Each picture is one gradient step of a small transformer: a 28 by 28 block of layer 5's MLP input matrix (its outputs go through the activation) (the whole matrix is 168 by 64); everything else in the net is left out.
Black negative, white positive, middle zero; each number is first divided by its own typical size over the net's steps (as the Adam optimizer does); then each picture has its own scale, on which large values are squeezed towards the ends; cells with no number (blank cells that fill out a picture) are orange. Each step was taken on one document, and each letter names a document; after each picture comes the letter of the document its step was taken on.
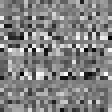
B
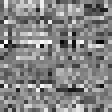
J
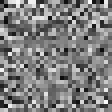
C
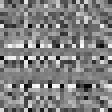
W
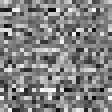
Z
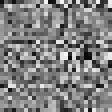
W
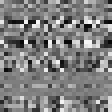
W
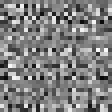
C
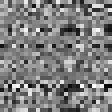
Z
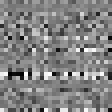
B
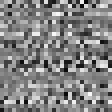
W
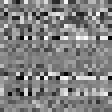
B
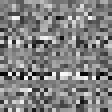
B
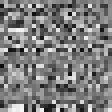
C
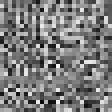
Z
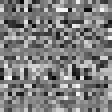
W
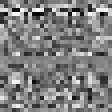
C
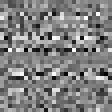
B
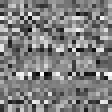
B
